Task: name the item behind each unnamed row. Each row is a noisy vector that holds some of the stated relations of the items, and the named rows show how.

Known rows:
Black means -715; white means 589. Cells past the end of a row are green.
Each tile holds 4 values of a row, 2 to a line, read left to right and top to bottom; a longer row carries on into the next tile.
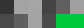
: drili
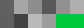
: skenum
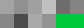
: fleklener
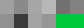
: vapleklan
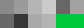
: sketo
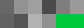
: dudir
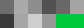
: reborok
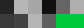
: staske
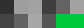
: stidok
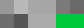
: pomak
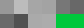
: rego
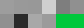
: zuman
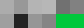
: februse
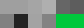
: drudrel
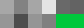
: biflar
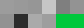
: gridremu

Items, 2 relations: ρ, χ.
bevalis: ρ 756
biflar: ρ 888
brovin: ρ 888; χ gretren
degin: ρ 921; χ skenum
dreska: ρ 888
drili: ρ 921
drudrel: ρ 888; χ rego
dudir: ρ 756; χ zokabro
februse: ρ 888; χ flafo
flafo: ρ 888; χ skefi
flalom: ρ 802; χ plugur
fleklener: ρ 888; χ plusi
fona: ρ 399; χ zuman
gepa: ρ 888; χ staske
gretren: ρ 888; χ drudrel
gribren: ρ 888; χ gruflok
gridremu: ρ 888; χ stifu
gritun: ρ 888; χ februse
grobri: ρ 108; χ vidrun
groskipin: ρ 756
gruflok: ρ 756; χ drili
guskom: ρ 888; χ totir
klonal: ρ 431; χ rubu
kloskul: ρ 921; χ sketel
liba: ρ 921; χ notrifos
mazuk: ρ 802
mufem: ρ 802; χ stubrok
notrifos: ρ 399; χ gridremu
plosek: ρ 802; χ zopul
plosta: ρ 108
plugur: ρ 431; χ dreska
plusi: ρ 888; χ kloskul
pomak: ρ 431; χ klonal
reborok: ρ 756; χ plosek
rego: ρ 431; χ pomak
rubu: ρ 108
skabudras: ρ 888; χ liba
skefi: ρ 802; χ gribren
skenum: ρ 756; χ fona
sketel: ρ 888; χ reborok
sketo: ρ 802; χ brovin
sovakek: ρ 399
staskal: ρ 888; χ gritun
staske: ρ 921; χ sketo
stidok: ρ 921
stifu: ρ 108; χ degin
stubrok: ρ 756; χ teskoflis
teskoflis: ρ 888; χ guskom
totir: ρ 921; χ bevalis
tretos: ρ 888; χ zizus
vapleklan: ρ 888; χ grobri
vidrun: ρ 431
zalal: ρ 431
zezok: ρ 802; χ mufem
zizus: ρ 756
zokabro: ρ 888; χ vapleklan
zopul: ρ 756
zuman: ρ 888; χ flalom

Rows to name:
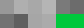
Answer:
klonal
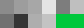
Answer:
flalom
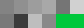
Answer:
notrifos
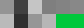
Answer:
teskoflis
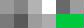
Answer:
mazuk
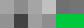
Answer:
tretos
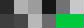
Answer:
liba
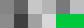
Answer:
mufem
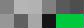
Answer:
rubu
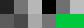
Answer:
totir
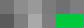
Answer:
zopul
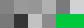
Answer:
fona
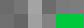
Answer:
bevalis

